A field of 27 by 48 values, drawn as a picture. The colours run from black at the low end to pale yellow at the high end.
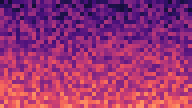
No row or column stands out. The grain is fine, like static. No regular stripes run through it. Values rise toward the bottom.
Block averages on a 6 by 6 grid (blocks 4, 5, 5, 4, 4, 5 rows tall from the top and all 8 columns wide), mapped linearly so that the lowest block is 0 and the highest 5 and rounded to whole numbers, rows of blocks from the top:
010010 / 111111 / 222322 / 333333 / 444444 / 555455
